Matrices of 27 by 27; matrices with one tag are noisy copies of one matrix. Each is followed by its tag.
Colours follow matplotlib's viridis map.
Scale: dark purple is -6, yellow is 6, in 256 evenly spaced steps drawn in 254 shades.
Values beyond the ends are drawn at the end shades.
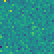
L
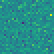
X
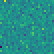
L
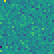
L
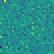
L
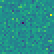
X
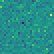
X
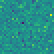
X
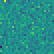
L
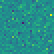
X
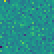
L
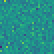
L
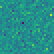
X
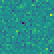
X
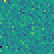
L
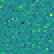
X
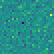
X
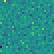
L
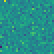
L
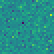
X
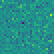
X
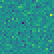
X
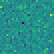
X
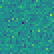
X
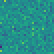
L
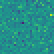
X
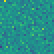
L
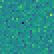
X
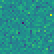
X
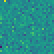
L
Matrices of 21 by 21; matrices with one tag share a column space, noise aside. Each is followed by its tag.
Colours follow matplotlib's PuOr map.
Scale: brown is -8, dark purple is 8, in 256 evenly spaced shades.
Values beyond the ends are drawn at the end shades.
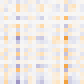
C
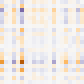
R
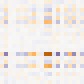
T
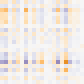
R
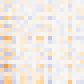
C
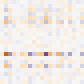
T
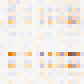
T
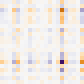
R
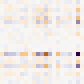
T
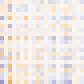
C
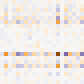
T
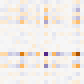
T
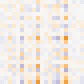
C
